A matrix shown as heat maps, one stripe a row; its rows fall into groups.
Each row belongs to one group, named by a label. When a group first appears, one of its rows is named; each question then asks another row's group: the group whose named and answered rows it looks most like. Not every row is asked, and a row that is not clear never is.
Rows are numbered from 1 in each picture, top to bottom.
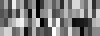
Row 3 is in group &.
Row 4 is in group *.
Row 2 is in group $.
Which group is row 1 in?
$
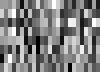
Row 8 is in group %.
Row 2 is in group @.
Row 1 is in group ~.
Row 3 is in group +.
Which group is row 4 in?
@
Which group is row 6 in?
$
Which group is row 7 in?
*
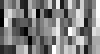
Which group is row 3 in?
%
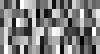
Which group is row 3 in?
%
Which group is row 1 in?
$
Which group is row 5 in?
&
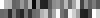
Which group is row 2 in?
+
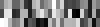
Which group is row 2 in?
~
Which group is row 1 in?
~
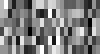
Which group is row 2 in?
$
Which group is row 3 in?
~
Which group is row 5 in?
$
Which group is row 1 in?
~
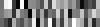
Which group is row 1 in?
*
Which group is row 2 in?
%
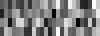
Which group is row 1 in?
+
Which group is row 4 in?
%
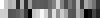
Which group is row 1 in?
@
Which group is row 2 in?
~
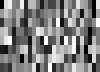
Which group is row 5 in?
%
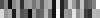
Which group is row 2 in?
%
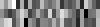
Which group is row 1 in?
@
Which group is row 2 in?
&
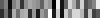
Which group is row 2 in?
$
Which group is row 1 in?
+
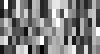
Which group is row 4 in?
+
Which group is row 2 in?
&
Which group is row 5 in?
~
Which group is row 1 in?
&
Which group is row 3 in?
~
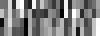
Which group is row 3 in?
+
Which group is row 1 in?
%
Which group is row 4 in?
+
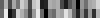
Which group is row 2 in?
&
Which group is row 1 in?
&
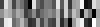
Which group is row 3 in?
%
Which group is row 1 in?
%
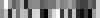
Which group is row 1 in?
*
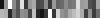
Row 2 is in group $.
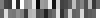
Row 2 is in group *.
